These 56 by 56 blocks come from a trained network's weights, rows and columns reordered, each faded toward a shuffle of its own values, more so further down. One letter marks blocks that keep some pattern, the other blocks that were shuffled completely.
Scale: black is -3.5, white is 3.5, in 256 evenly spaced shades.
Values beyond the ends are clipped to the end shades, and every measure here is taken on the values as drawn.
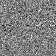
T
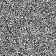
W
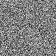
W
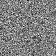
W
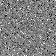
W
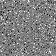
W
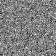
W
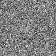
W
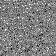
W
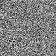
T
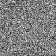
T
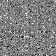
T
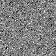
T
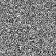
T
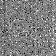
T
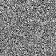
T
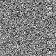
T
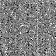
T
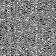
T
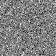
T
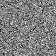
W
